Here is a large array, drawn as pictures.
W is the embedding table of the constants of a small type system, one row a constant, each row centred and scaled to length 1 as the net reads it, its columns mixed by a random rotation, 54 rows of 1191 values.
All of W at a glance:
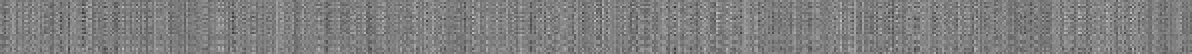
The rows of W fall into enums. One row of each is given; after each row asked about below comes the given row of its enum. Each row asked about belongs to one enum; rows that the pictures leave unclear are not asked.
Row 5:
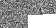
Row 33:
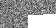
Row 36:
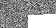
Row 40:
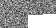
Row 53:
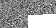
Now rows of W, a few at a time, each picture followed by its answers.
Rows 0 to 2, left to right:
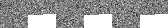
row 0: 33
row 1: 53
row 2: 40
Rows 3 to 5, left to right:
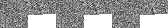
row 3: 36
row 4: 36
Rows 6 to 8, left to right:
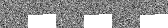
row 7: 40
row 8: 53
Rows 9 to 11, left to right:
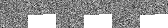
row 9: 36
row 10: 33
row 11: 53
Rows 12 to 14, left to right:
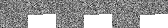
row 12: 36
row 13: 36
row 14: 40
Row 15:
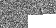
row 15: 5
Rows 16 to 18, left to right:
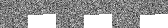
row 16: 33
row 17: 33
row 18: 40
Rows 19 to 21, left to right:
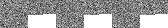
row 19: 40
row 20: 36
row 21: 36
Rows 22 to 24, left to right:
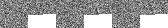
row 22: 40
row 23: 5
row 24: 36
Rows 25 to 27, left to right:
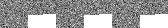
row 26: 33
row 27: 40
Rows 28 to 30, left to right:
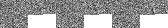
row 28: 33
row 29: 36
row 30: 5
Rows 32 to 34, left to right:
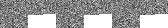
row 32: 33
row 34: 53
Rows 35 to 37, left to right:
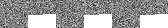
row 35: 40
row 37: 53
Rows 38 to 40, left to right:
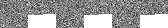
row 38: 36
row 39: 53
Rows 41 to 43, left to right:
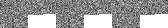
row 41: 33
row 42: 33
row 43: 40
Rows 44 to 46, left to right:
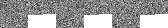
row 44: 36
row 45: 53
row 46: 40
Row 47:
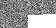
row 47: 36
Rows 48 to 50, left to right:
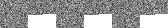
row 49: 40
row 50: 33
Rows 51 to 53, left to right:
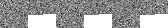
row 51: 40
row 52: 40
